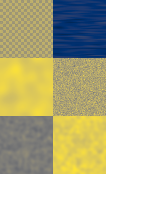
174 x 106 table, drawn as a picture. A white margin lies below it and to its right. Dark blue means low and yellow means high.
It is made of 3 by 2 panels. Panel 1,1: high, checkered. Panel 1,2: very low, streaked across, faint in contrast. Panel 2,1: very high, smooth, faint in contrast. Panel 2,2: high, fine-grained. Panel 3,1: middling, blotchy, faint in contrast. Panel 3,2: very high, blotchy, faint in contrast.
